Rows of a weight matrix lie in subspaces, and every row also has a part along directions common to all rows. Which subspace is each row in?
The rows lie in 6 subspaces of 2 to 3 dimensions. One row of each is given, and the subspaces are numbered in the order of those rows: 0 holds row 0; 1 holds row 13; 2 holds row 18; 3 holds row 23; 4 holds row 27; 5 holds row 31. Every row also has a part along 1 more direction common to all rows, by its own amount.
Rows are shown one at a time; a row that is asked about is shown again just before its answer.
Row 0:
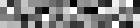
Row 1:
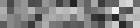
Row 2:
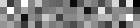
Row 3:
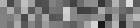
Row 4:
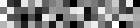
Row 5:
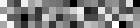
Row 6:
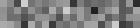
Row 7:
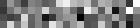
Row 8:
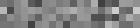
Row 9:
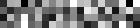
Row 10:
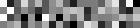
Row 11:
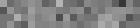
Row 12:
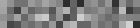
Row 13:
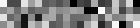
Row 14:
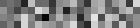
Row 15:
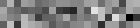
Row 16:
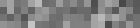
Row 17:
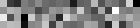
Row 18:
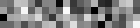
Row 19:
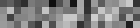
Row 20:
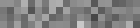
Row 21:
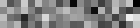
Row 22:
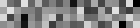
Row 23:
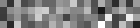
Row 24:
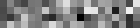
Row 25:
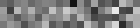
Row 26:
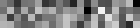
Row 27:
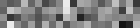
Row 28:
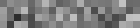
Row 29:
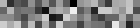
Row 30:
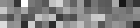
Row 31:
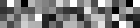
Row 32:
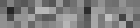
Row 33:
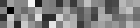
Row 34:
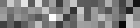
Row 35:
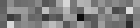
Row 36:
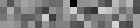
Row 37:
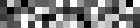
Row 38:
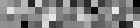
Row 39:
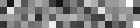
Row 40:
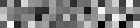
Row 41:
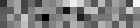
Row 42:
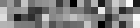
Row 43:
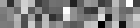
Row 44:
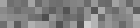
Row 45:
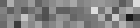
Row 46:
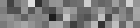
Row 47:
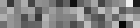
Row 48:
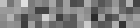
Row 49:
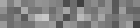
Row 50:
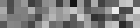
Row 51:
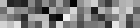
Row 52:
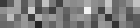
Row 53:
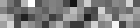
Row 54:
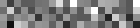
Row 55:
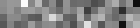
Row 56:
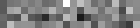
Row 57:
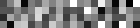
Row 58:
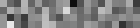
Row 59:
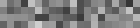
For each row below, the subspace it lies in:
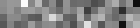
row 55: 0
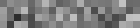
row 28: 3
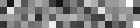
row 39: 5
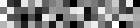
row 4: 2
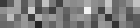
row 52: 1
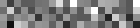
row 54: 2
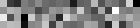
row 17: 0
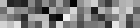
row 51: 0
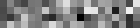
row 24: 4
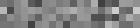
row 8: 5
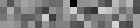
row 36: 0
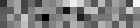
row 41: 4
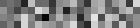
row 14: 1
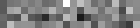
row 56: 4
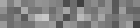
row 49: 4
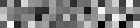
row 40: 3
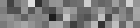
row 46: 2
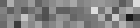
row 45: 3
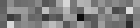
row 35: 4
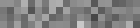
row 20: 1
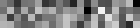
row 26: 1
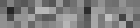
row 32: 1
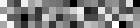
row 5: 2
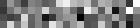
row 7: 4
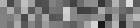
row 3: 2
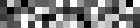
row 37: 1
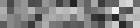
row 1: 5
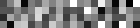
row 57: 3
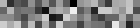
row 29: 0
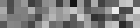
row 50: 5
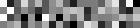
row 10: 2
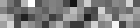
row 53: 2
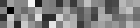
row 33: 2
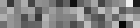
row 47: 5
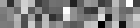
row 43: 2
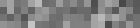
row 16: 5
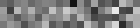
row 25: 5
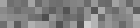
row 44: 1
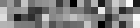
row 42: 3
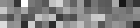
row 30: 5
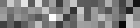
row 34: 0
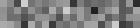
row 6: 5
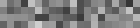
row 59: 1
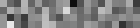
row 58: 4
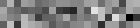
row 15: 3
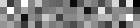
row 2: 5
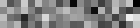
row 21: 3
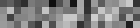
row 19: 1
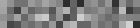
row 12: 4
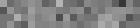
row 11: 3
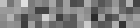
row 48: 1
